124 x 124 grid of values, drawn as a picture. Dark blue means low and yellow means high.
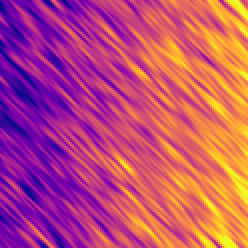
The bottom right is the ninth with the highest average. No lone cell stands out from its neighbours. Values rise toward the right. Streaks slant down to the right.
